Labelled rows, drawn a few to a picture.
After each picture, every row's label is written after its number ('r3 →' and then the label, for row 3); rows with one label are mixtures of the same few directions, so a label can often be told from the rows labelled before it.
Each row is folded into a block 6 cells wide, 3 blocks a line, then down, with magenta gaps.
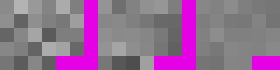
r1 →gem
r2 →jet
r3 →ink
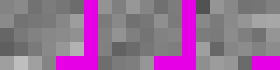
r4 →jet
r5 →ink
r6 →jet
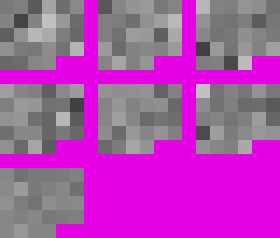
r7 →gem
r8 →jet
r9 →jet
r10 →jet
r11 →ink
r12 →jet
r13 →gem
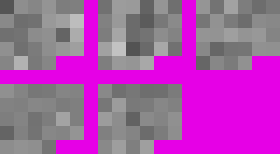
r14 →jet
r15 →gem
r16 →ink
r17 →jet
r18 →gem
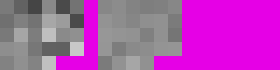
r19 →gem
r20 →ink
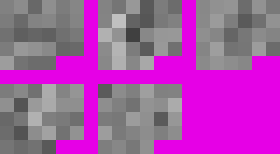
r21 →ink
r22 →gem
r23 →gem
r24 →gem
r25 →jet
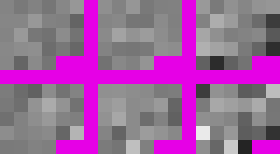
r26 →jet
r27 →ink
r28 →jet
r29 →gem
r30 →ink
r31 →jet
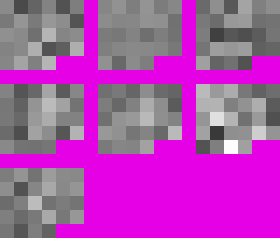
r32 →gem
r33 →ink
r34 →ink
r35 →gem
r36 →gem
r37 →ink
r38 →gem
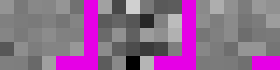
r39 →jet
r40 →ink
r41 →gem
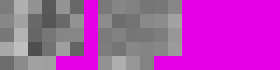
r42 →gem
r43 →jet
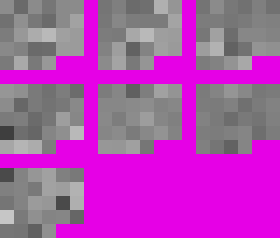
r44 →ink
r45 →ink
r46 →gem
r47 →jet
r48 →ink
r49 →ink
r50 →jet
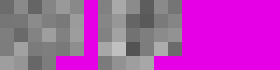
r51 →ink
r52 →gem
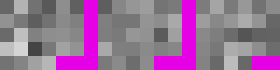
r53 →gem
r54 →jet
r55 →ink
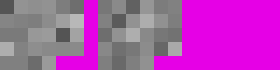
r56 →jet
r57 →gem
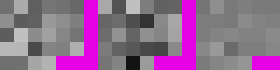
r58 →gem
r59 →ink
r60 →gem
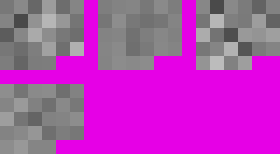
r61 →gem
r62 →gem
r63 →gem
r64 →gem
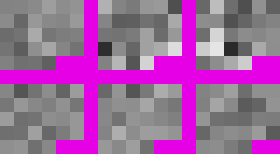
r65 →gem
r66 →jet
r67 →gem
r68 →gem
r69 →ink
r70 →gem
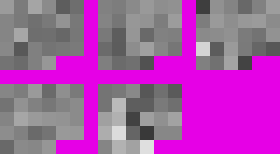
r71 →ink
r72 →gem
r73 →jet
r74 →ink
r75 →gem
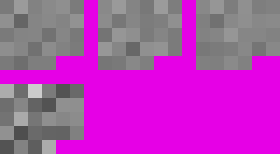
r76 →gem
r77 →gem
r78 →gem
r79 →ink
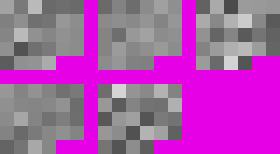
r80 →ink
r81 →ink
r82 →ink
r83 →ink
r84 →gem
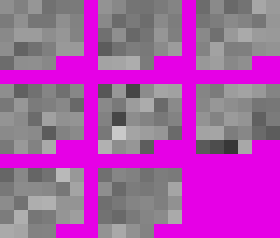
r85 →ink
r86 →jet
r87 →ink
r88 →gem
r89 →ink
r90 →jet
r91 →ink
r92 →jet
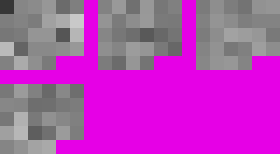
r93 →jet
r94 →ink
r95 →ink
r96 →gem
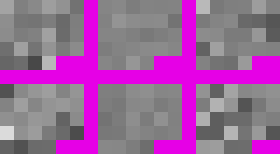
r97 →jet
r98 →ink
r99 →jet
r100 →jet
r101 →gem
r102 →gem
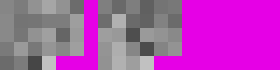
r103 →jet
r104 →gem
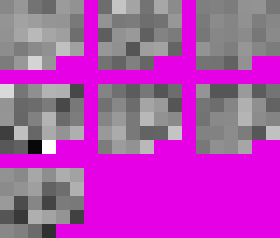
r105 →ink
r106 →gem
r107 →jet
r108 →jet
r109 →gem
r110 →gem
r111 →gem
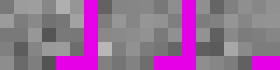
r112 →gem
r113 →jet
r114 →gem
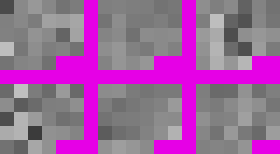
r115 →jet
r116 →gem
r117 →gem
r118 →gem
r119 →jet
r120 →gem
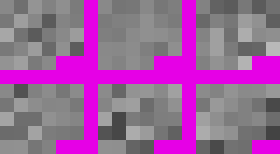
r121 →gem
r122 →gem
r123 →gem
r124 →gem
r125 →gem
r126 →jet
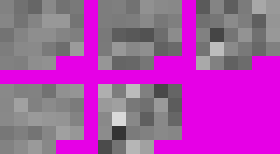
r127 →gem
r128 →ink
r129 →ink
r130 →ink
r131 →ink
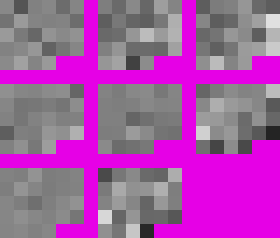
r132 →gem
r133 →ink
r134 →jet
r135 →jet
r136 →ink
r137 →jet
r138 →gem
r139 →jet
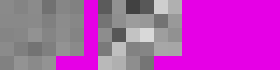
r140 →ink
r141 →ink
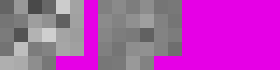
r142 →ink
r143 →ink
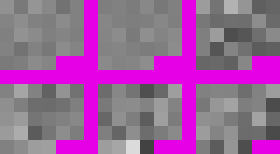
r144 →ink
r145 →gem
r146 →ink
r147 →gem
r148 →jet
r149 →jet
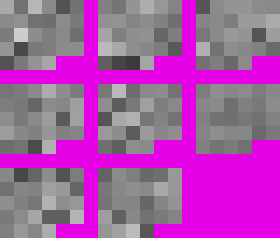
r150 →ink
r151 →jet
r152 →jet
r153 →jet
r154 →gem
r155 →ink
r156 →gem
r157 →jet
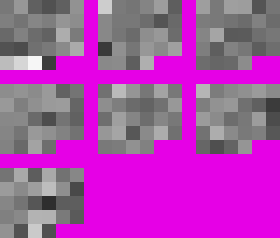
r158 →jet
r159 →jet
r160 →ink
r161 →ink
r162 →gem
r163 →jet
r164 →ink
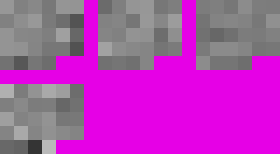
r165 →jet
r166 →jet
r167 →ink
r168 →jet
